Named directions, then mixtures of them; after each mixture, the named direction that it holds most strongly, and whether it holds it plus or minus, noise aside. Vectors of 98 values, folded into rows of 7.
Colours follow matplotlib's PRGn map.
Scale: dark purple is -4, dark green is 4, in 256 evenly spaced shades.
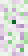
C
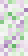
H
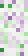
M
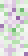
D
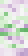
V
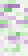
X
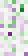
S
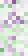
D, plus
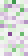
S, plus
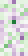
C, plus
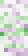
V, plus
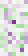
C, minus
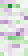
X, minus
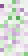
D, minus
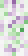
D, plus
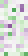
S, minus
